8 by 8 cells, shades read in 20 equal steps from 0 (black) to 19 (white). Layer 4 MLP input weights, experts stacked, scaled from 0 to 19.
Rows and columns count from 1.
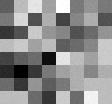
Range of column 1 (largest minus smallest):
11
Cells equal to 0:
1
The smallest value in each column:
3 0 4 1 5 6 8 6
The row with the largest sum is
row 1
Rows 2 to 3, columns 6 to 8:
10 13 6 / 6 8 11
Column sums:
64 76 81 71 94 81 96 97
